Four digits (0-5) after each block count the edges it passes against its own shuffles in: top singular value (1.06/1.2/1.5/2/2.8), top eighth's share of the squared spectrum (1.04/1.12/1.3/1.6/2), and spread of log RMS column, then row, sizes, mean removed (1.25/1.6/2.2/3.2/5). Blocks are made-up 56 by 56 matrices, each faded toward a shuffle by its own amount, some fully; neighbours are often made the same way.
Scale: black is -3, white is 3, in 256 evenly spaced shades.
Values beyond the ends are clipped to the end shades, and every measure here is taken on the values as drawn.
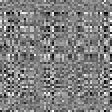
5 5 4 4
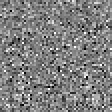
3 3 1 1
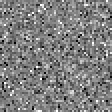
1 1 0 0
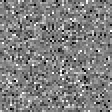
3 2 0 0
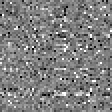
3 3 0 2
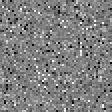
0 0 0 0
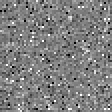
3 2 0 0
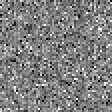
1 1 0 0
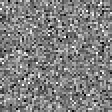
0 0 0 0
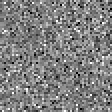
0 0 0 0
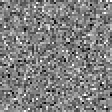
0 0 0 0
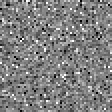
0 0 0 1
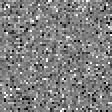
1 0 0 0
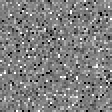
1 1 0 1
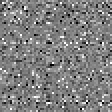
4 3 1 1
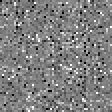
3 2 1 0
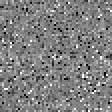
2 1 0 0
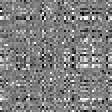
5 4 3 3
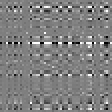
5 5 3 4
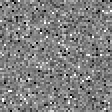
0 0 0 0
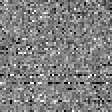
2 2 0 3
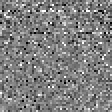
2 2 0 2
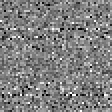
2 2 0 3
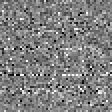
2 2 0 3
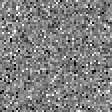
2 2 1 0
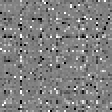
4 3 2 2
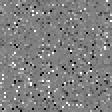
2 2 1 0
